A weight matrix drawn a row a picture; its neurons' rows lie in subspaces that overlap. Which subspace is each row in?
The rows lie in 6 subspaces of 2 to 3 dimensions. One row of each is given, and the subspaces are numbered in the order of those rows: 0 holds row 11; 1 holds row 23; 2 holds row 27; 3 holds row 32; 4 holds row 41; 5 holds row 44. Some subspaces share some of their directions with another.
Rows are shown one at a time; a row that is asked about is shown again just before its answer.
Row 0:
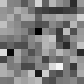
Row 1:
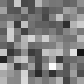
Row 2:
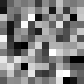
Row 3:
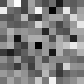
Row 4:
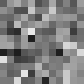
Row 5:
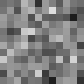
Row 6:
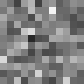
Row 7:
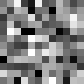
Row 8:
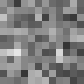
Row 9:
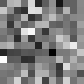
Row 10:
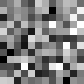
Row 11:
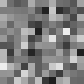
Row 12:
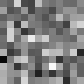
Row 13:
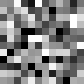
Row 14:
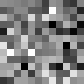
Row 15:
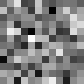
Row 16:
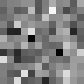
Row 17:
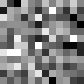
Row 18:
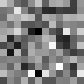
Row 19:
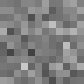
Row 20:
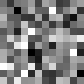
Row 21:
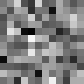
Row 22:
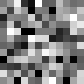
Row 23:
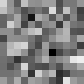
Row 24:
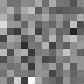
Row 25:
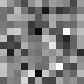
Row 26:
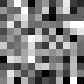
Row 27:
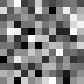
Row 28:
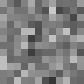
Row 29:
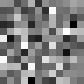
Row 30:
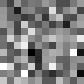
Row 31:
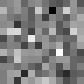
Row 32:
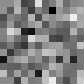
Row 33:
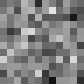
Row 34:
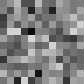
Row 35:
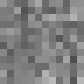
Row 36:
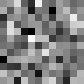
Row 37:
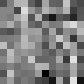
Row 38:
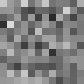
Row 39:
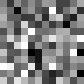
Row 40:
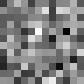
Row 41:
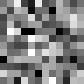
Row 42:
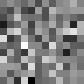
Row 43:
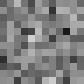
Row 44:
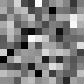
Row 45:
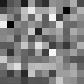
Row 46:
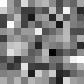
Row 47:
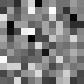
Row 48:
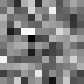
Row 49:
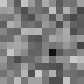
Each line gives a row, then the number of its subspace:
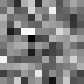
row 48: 4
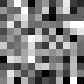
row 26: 3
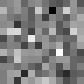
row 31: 2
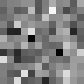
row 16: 2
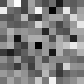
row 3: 2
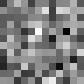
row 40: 0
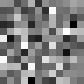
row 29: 5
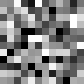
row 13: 5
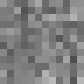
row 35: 3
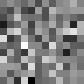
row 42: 5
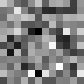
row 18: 0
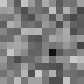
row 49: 1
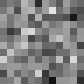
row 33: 3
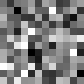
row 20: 0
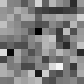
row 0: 5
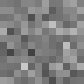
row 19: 4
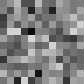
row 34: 5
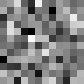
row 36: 1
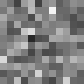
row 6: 1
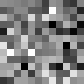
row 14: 4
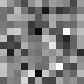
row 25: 5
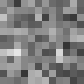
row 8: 2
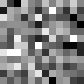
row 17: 2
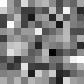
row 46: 1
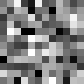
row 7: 4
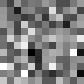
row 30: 0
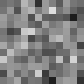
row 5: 3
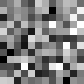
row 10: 4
